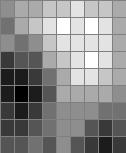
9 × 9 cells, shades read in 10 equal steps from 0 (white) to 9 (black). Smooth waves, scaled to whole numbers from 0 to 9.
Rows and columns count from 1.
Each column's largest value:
8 9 8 6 4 6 7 8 7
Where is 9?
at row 6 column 2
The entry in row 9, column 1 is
6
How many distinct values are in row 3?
5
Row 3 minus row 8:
-3 -2 -2 -3 -3 -3 -5 -6 -3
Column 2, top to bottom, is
3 3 5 6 8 9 8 7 6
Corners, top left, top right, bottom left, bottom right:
4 3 6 7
